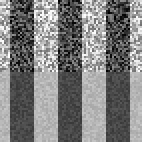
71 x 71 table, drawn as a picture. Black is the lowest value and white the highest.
Stripes: upright, repeating 3 times. Seam: horizontal, 50% of the way down, the bottom part calmer. Slope: none. Average level on the scale: 50%.
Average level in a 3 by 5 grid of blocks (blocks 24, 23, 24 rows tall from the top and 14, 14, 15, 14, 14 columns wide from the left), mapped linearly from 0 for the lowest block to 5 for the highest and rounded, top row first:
1 5 0 4 2 / 1 5 0 4 2 / 1 5 0 4 2
